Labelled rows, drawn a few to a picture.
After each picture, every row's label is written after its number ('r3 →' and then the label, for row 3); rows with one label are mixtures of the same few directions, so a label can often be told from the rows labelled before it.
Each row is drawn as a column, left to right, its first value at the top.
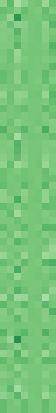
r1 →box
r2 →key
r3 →key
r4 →box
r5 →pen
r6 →box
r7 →box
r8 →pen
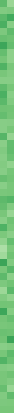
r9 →pen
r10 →key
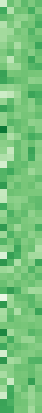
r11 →box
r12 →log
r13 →pen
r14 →key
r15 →log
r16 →pen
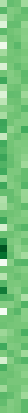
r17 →pen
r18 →box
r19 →pen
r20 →box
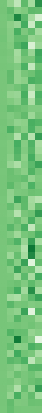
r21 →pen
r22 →box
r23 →key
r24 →pen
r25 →pen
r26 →key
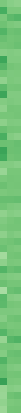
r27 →log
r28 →key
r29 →key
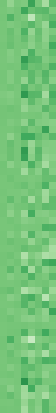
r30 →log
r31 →key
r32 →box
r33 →log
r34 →key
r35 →log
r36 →box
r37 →pen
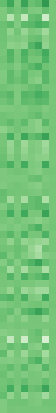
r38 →box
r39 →key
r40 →pen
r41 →key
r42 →pen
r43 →pen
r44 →key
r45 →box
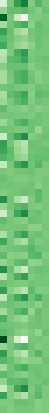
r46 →key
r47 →log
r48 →key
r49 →key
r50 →pen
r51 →box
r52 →log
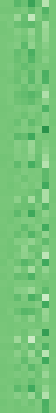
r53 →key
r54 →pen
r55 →key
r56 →pen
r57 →key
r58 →box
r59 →box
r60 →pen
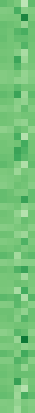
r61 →box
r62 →box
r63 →log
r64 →key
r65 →box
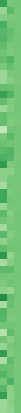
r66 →box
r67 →log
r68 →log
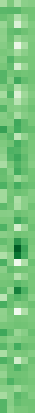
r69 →box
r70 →log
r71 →pen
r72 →pen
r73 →box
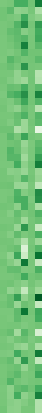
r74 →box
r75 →log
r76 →box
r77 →pen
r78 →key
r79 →box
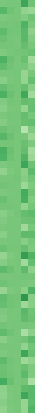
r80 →log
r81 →log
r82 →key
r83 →box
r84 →log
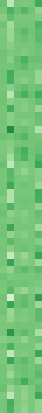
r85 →key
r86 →box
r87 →log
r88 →log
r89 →log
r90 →box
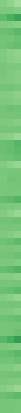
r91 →key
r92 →key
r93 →key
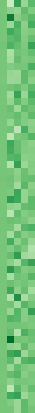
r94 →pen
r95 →key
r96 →box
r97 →box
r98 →pen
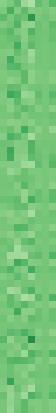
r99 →key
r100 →log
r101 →pen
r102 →box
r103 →key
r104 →box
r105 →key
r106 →box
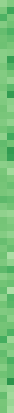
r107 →key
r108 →log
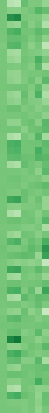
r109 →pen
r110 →key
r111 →key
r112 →box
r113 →pen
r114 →log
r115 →pen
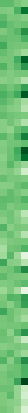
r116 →pen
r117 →box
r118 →log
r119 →log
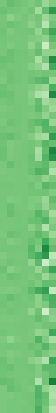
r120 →log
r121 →key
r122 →key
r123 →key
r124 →pen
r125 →log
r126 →pen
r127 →log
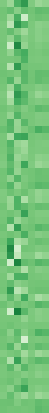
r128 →box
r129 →pen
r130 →pen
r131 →key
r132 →box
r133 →box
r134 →box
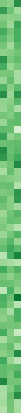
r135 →log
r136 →pen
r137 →box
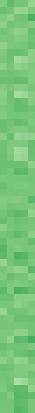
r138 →pen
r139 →key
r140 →log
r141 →log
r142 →key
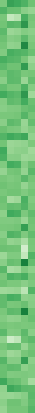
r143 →log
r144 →key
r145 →key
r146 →pen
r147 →log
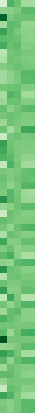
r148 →key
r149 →box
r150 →pen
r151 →box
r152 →box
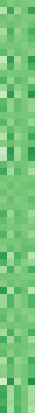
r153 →log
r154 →log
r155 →log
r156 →pen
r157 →log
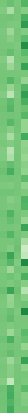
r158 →log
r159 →log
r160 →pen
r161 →pen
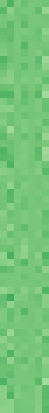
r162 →log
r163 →box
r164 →box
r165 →pen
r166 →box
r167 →log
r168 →log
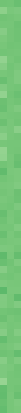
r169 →log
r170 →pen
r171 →box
